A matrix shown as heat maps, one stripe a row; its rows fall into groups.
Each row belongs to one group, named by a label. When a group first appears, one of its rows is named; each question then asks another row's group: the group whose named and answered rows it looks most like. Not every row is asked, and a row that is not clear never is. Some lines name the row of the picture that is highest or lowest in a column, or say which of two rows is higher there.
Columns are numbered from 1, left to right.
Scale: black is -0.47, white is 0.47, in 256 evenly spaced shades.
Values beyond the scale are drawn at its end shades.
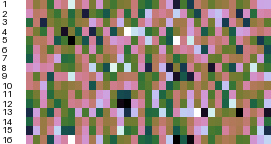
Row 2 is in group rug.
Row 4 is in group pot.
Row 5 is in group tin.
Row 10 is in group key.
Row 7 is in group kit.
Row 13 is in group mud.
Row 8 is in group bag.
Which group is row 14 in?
kit
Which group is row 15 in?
kit
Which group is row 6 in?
mud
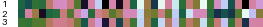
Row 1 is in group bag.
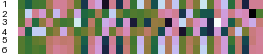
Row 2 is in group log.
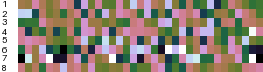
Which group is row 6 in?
tin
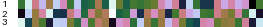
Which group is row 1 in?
log
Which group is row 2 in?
kit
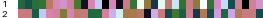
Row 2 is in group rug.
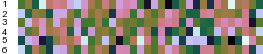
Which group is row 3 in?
log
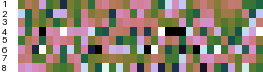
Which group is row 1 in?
tin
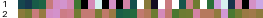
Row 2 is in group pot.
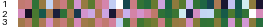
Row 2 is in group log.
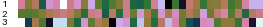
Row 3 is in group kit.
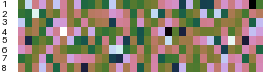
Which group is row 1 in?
log
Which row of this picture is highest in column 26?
5
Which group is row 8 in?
pot
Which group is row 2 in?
key
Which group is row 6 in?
rug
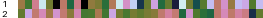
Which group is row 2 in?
log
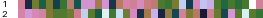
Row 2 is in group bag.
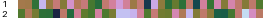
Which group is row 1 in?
rug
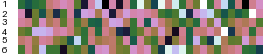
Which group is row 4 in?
pot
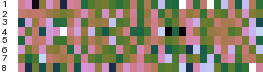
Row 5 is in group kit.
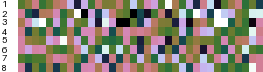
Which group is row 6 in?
bag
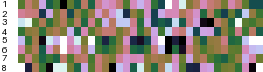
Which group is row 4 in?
mud
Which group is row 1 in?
tin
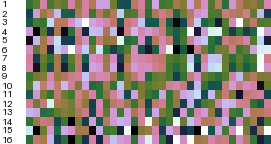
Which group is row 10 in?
log
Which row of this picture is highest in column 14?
5
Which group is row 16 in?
tin
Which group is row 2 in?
kit
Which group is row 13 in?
key
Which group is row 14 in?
tin
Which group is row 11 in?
mud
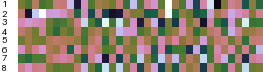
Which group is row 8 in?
bag
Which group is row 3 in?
bag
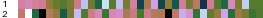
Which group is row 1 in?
bag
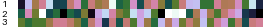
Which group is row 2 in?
tin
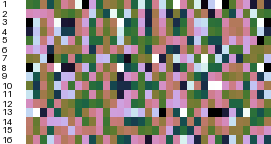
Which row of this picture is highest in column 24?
10
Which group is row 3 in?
kit
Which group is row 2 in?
bag
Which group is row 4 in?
kit
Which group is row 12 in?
rug
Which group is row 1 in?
mud
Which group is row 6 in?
key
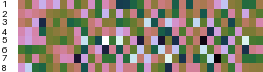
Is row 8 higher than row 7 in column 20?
No
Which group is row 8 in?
key
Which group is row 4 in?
key
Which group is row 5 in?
bag
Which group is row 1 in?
pot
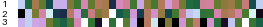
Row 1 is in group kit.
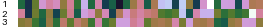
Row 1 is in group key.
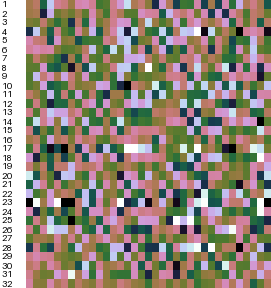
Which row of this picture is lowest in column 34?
14
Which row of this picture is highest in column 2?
23
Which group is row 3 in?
tin
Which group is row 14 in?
log
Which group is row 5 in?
rug
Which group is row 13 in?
pot
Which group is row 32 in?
pot
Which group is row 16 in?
rug
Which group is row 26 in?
pot
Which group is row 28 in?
mud
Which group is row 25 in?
tin
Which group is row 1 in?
rug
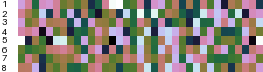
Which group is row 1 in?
rug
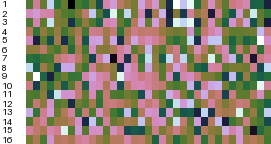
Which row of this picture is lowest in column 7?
1
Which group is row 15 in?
pot
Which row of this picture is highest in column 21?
7
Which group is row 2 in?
bag
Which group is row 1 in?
tin
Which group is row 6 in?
tin
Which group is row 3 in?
tin
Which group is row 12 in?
tin
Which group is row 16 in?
rug
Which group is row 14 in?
mud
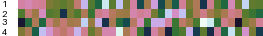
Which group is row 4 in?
rug
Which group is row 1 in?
bag
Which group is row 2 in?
tin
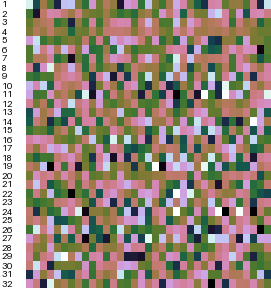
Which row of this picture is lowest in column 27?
32
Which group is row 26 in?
log
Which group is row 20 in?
log
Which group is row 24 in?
mud
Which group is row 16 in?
bag
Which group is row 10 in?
key
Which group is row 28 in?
pot
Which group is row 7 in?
tin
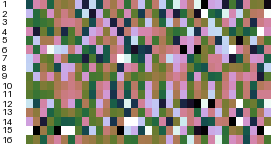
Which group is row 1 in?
mud
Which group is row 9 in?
log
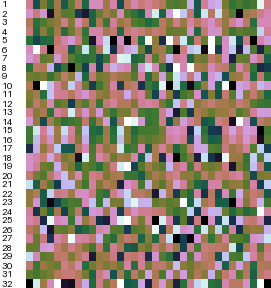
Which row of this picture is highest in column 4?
25
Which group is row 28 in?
pot
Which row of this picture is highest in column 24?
8
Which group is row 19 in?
rug
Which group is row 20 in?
pot
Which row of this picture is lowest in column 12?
25
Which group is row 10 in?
key
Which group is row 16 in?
log
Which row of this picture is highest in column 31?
14
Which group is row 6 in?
key
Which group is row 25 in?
rug
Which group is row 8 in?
tin
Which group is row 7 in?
rug
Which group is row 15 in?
log
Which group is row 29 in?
key
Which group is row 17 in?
kit
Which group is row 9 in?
mud
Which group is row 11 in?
rug
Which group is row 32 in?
kit
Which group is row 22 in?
rug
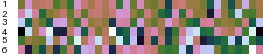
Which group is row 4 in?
kit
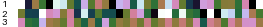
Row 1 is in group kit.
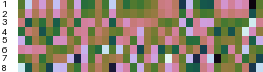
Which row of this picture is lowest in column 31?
4
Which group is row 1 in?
log
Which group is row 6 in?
bag
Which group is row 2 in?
log
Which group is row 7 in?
mud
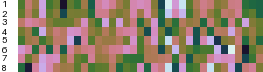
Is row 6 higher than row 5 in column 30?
No
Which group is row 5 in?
mud
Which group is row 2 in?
tin
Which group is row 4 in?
rug
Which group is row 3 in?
bag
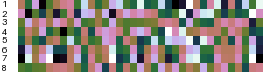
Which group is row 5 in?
mud
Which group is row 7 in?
kit
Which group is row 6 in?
kit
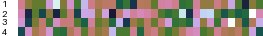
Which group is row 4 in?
kit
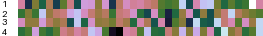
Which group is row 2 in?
rug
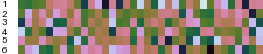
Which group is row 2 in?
log
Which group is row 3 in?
kit
